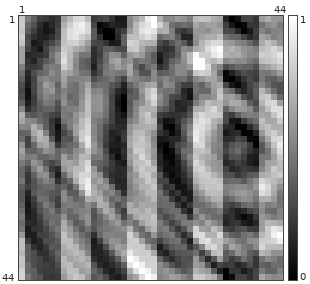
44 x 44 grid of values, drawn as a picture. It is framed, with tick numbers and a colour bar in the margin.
Rings spread out from the middle right. Upright stripes repeat 4 times across the table. The centre is the ninth with the lowest average. There is no overall slope.
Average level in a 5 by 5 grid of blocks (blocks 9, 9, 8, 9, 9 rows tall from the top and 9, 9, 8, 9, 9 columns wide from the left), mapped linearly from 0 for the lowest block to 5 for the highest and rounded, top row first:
1 1 4 5 3 / 1 1 3 3 2 / 2 1 2 3 1 / 0 3 3 2 2 / 1 1 5 2 2
